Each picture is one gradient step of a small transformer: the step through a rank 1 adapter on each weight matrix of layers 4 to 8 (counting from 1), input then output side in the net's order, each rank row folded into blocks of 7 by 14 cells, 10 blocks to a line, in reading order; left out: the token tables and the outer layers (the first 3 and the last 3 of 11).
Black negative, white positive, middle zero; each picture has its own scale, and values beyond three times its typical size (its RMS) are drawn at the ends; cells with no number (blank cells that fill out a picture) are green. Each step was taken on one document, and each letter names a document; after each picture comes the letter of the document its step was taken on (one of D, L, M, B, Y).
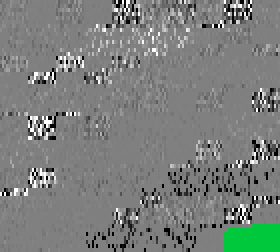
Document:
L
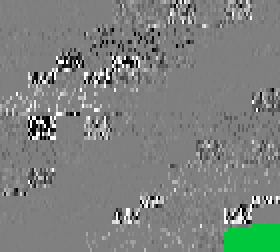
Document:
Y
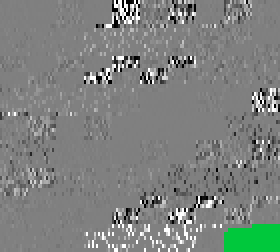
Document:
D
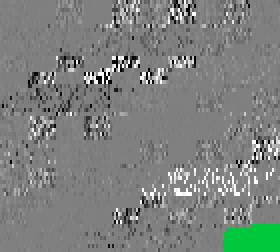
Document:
D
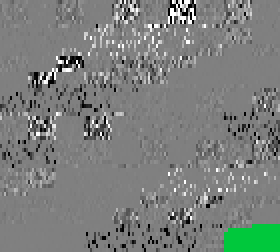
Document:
Y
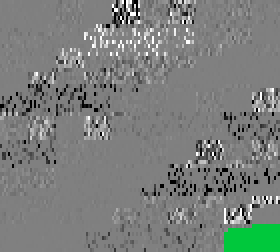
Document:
Y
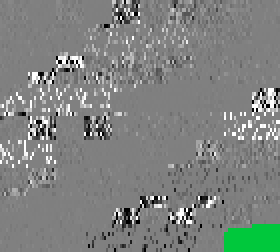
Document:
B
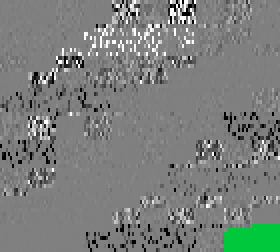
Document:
Y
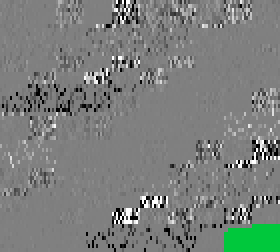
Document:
L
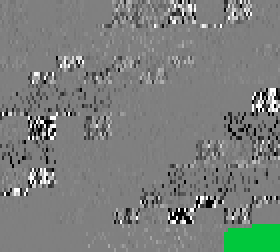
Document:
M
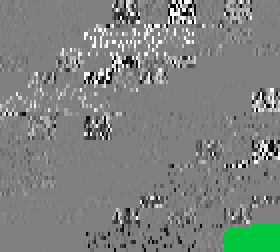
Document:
Y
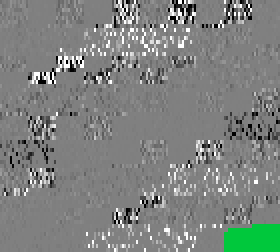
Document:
D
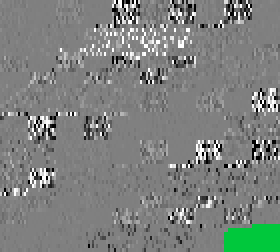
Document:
D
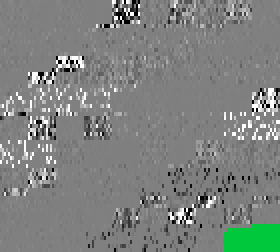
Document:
B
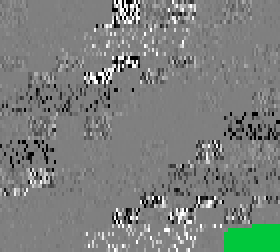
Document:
D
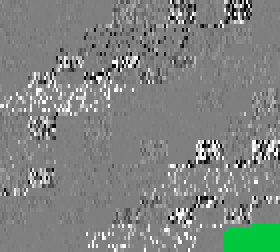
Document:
D
